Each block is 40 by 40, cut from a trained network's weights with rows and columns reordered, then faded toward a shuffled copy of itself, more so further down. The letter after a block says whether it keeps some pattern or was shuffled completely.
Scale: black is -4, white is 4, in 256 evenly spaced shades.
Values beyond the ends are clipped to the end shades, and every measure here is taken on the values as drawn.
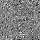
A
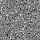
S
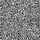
S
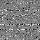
A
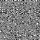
A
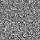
A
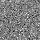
S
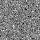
S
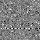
A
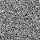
S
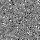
S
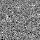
A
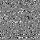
A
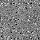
A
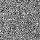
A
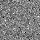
S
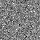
S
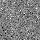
S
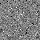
S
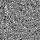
S
